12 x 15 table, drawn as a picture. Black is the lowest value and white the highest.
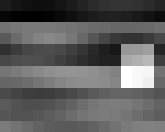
Ninth with the highest average: middle right. Odd patch: higher, in the middle right. Grain: streaks across. Roughest part: middle right.
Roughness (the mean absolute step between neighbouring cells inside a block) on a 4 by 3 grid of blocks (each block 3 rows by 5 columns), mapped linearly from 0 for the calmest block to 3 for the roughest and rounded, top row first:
211
113
113
000
